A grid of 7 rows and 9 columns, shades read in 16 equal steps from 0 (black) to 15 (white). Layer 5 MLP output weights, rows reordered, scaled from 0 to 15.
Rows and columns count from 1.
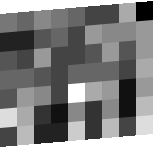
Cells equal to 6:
8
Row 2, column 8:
8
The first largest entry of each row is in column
8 6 3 9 5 1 9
